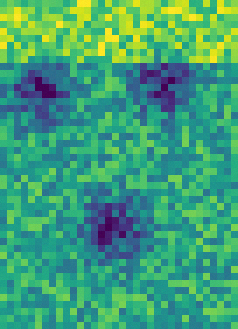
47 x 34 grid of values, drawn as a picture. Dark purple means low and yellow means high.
Ninth with the lowest average: bottom middle. Seam: horizontal, 20% of the way down, the top part higher. Dips: three.
